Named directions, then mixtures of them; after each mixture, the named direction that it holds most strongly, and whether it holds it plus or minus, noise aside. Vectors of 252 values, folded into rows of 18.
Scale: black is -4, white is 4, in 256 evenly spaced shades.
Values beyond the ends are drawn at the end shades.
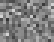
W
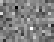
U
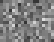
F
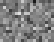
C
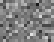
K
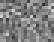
W, plus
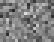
W, minus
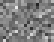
K, plus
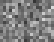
F, plus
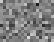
K, plus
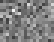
W, plus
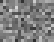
C, minus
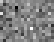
U, plus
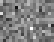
U, plus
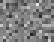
K, minus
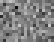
U, plus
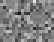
C, minus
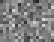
F, plus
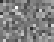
U, minus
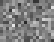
F, plus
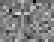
C, plus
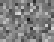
C, plus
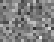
C, minus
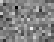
U, plus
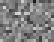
C, plus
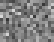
W, plus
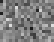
U, minus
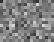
F, plus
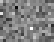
U, plus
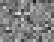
C, plus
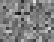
C, minus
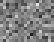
K, minus
